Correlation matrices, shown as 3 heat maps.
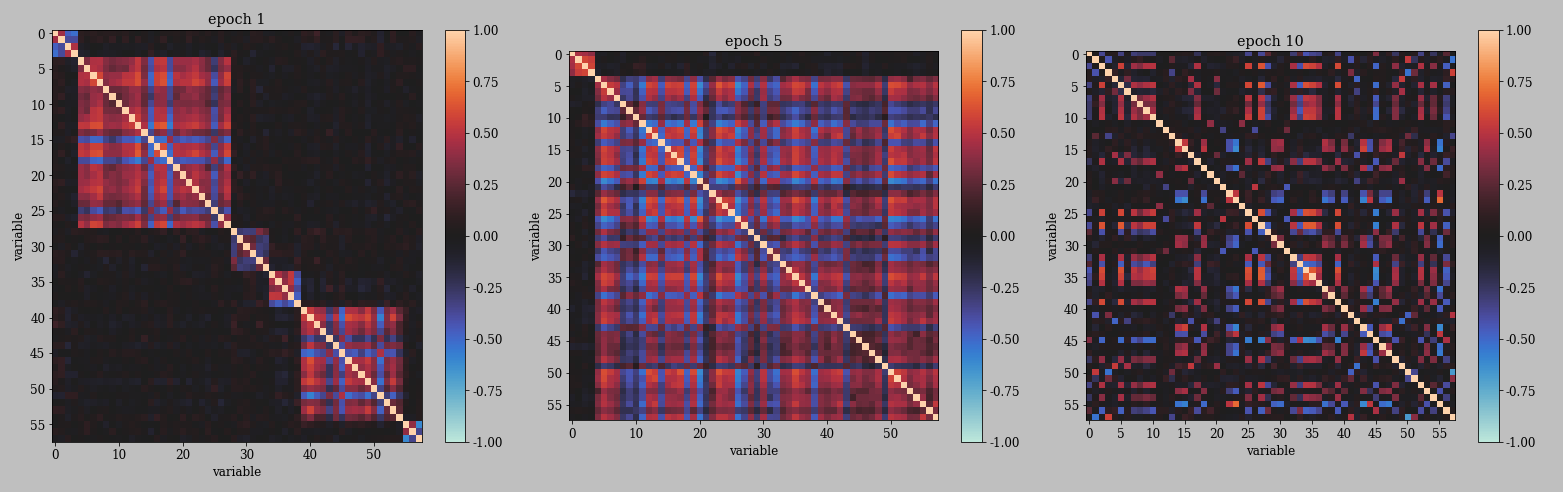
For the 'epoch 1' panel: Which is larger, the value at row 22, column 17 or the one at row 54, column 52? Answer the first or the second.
the first
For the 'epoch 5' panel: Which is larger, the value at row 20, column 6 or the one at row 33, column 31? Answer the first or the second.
the second
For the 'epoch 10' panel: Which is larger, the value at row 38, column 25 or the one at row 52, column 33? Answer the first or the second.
the first
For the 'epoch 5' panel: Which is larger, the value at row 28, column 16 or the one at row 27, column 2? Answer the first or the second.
the first
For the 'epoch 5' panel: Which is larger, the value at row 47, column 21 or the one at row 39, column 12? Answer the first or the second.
the second
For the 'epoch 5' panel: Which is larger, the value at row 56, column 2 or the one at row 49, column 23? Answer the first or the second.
the first
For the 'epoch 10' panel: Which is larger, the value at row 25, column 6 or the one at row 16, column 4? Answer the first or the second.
the second
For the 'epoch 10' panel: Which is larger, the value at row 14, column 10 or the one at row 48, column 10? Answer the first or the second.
the second
